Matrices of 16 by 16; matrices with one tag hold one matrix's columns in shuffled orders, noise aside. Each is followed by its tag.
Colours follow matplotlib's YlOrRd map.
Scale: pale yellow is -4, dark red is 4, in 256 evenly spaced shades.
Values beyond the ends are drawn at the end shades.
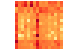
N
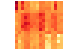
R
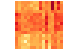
R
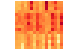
R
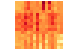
R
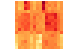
R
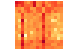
N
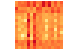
N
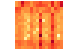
N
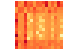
N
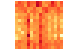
N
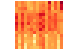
R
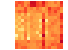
N
